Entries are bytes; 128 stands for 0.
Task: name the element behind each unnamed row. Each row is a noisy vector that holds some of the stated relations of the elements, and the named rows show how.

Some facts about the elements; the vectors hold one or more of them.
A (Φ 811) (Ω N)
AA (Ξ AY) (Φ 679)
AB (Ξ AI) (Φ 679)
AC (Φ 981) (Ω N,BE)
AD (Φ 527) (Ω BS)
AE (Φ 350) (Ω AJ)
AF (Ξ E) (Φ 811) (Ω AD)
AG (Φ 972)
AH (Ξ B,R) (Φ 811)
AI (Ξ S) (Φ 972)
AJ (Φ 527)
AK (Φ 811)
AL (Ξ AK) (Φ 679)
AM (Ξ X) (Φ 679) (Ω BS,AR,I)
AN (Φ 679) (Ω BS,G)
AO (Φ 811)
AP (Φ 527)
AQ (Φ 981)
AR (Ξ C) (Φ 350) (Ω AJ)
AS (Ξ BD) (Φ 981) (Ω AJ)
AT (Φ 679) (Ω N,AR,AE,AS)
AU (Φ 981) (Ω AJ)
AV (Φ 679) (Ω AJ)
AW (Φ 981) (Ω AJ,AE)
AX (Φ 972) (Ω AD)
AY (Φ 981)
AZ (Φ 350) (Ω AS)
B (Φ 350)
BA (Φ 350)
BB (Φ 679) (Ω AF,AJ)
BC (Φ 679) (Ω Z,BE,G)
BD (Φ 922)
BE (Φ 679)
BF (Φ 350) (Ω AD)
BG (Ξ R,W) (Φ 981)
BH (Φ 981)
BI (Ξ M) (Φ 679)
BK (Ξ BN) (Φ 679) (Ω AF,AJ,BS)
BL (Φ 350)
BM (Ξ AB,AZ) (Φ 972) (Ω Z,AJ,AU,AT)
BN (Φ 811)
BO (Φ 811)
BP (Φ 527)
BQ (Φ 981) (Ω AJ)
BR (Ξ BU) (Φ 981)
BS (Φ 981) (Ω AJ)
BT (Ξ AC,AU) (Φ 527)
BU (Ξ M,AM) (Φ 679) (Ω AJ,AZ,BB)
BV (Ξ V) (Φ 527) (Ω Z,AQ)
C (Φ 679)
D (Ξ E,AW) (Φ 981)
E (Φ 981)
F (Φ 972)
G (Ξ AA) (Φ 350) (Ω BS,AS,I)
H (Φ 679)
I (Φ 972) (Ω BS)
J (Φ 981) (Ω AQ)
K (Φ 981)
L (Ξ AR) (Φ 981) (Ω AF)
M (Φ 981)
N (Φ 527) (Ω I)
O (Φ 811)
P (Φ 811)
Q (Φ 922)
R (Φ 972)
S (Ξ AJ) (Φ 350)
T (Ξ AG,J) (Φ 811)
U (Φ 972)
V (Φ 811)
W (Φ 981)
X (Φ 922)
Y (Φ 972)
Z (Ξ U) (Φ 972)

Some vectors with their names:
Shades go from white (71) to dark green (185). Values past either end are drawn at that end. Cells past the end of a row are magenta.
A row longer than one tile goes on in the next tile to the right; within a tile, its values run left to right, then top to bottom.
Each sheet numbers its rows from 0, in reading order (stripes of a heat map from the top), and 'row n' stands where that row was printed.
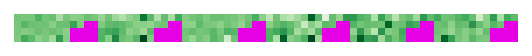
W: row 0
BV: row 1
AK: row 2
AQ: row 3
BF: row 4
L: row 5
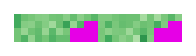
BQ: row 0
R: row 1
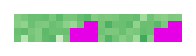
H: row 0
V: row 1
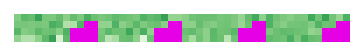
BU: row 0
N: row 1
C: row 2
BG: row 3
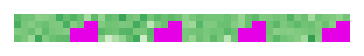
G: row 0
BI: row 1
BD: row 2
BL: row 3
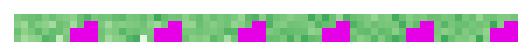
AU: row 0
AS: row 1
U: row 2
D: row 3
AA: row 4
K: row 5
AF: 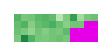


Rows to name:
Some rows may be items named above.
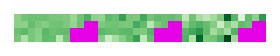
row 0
C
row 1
BI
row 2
AQ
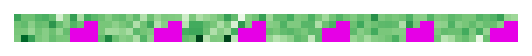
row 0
L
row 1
AZ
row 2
J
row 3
X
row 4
BR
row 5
N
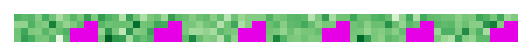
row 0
AD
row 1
BF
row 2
AZ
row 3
AF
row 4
L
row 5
AC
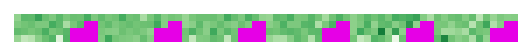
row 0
AM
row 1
BS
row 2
BC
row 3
X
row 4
A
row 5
AZ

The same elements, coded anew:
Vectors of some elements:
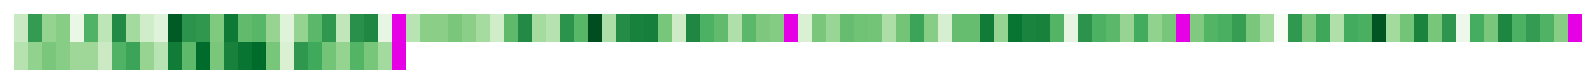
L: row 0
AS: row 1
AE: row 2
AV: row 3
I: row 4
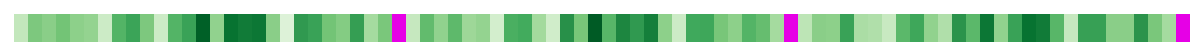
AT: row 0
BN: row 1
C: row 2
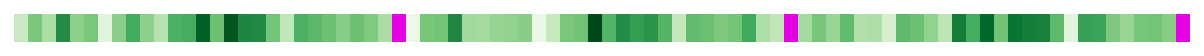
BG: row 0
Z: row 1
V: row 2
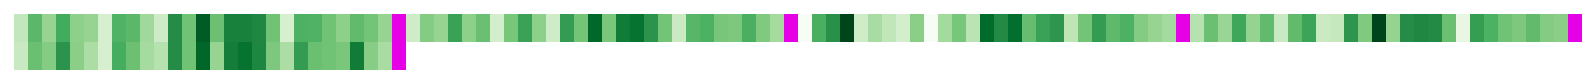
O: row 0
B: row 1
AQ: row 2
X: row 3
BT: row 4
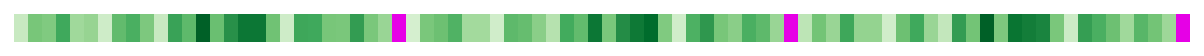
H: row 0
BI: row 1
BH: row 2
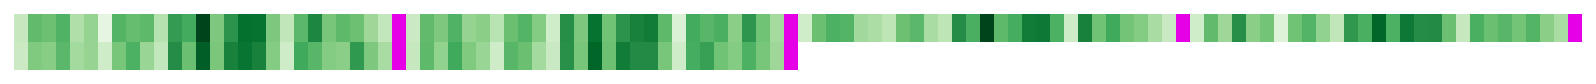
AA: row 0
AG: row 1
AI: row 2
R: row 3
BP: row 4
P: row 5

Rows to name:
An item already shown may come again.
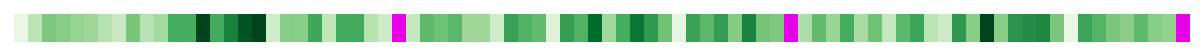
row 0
BE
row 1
BB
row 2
X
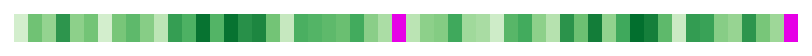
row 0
R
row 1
C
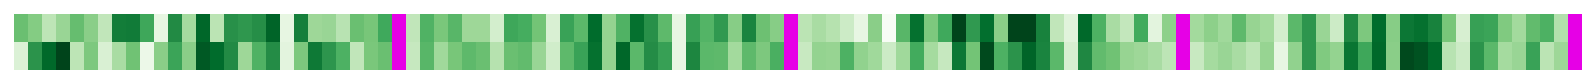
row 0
BQ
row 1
BB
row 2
A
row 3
BS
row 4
J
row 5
AW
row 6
S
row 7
N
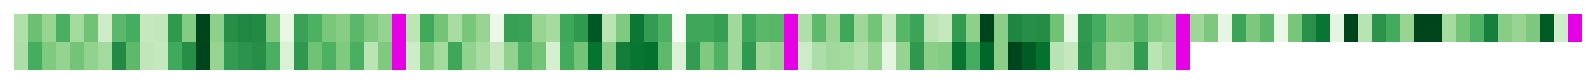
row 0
X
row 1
BU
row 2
X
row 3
BF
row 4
BM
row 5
AJ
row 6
N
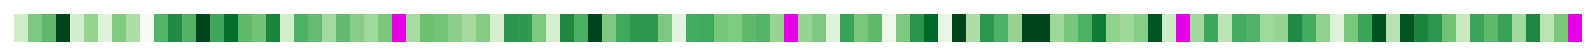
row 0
BV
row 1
BK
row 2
BF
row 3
AU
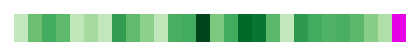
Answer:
AB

